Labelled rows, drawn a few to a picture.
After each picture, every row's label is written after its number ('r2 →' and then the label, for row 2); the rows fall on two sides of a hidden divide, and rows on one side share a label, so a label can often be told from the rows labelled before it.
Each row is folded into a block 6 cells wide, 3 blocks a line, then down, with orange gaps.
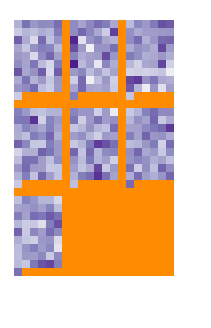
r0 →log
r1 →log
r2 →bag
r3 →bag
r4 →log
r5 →log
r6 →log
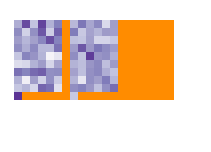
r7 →log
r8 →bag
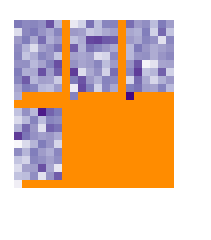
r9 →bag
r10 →log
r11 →log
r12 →bag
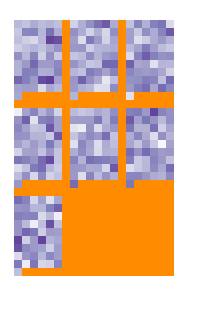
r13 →bag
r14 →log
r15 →log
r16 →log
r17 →log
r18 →log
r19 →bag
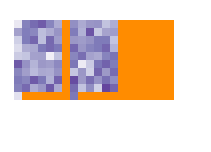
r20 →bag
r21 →bag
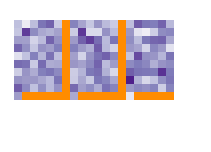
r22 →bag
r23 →bag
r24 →log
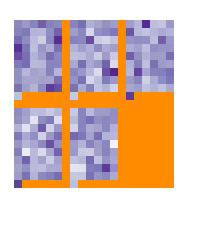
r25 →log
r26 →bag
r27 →log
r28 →log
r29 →bag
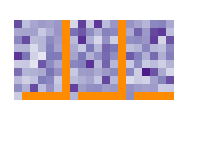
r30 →bag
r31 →bag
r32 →log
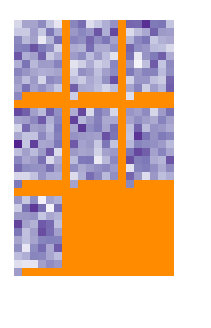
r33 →log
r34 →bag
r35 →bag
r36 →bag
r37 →bag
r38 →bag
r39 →bag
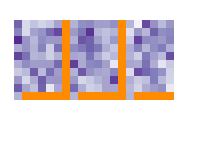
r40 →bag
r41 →bag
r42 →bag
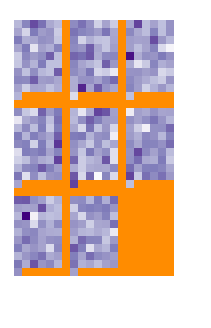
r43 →bag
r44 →log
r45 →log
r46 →bag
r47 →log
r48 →log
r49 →bag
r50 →bag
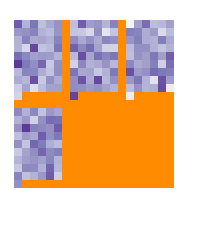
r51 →bag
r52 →log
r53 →log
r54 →bag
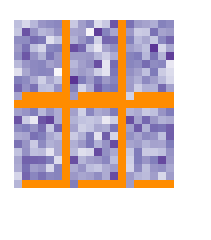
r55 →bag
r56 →bag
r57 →log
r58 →log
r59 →log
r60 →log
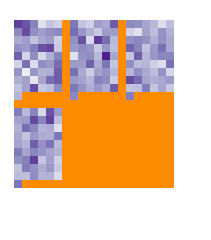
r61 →bag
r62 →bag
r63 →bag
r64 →bag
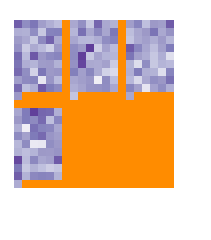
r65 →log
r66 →log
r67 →bag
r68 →log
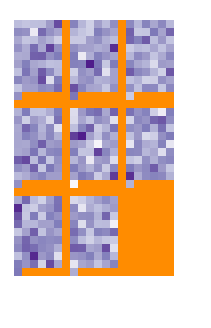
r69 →log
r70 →bag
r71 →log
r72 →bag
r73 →bag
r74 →bag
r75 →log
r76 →log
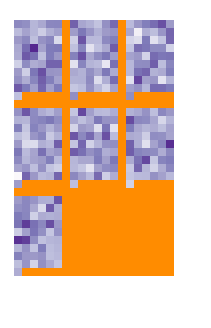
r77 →bag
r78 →bag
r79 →log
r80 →log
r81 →bag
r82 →log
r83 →bag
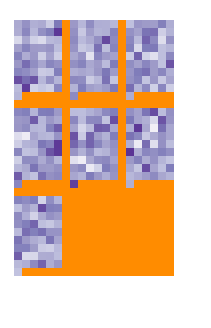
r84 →bag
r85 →log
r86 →log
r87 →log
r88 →log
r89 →bag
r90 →log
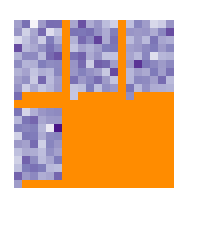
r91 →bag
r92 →bag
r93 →bag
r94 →bag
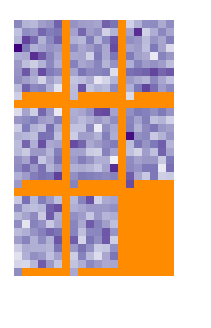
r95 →bag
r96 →log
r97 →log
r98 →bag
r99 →log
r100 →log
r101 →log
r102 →log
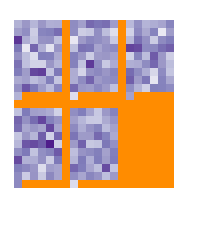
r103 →log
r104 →bag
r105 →bag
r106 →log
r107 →bag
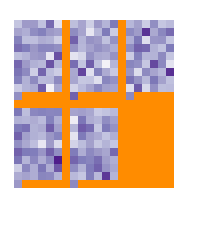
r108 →log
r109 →log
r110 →bag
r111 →bag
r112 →bag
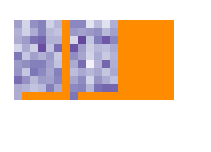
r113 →bag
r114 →bag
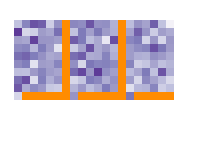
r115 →log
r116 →log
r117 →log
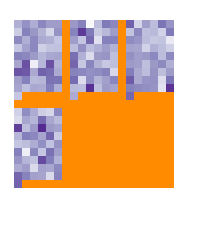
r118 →log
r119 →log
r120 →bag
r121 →log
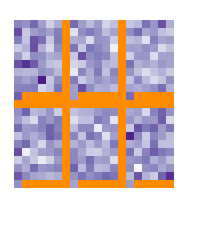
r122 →log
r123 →bag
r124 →log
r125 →bag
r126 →log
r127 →bag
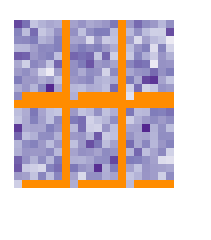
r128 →bag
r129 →bag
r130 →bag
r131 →log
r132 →bag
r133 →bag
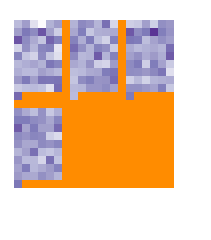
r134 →bag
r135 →log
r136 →log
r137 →log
